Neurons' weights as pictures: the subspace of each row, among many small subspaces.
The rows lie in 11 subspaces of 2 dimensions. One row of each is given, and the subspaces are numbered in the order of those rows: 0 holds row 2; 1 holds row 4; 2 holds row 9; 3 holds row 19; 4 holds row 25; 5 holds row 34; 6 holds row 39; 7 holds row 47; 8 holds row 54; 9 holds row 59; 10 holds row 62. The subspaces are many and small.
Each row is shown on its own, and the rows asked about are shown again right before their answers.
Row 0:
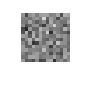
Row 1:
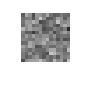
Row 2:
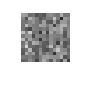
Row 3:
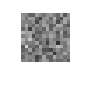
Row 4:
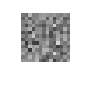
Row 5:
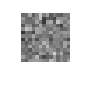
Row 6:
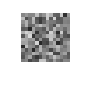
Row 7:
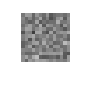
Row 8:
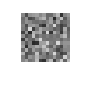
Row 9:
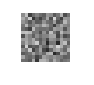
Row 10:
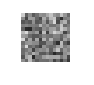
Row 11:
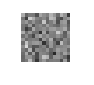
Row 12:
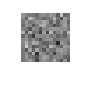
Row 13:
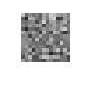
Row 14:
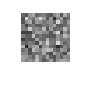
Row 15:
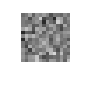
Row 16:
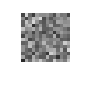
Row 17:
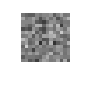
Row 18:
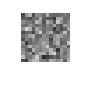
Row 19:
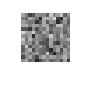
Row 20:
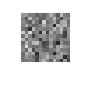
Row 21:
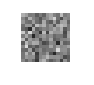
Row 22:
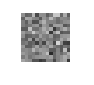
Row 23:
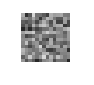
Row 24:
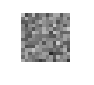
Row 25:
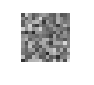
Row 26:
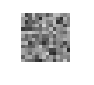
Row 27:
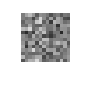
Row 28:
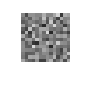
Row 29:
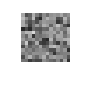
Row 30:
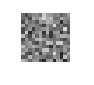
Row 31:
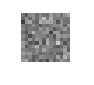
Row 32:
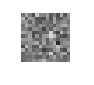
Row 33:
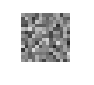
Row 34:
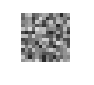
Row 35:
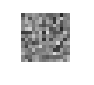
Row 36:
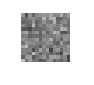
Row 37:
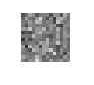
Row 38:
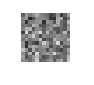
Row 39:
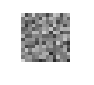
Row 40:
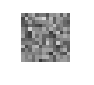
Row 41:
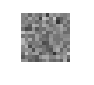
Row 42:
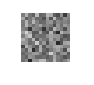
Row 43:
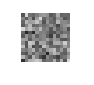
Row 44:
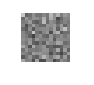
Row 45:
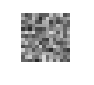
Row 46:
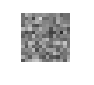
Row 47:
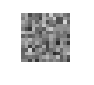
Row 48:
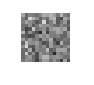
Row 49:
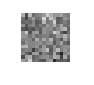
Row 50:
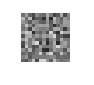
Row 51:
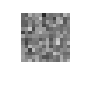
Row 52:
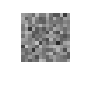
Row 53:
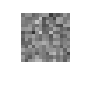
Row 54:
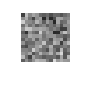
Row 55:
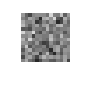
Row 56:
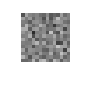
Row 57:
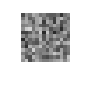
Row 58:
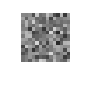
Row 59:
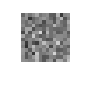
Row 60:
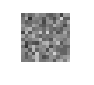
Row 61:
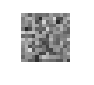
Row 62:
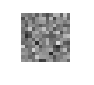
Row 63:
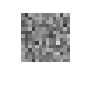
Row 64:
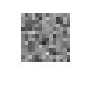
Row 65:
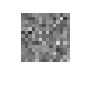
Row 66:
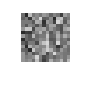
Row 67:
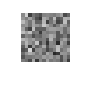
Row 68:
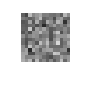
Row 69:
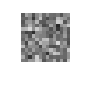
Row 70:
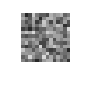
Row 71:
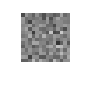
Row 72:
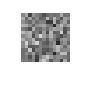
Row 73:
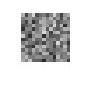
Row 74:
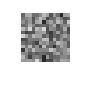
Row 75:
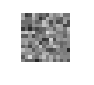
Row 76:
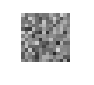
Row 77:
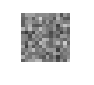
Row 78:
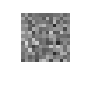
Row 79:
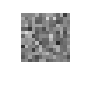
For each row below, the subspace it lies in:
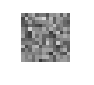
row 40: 3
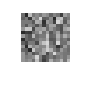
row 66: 2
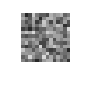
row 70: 5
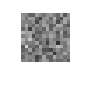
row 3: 3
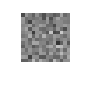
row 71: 1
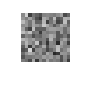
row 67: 7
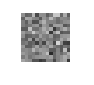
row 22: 10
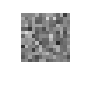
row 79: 10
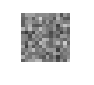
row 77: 4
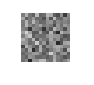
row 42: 10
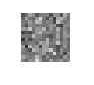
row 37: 3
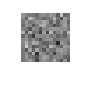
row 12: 9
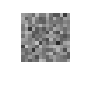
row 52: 10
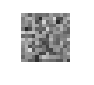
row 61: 2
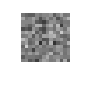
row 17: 4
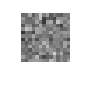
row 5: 2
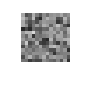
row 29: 6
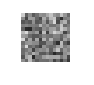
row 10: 8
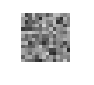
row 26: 6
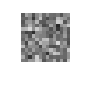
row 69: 6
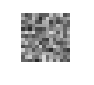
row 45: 5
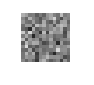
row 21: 0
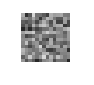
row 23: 5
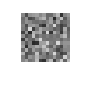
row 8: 0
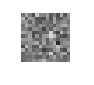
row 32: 3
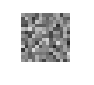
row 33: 6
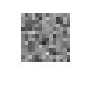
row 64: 6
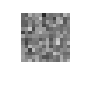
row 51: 7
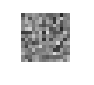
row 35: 8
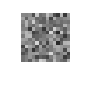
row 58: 10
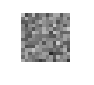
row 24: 6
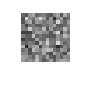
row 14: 3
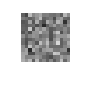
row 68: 7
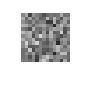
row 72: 1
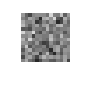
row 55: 3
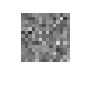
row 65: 0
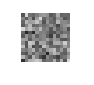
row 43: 4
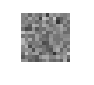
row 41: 2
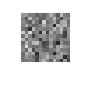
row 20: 0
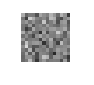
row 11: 9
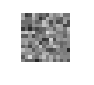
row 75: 5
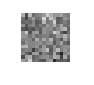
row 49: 8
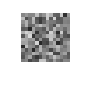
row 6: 10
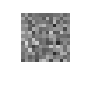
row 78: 1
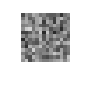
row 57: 8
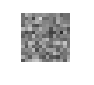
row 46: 4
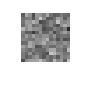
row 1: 6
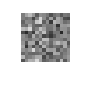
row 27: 4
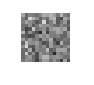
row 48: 9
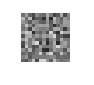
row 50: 2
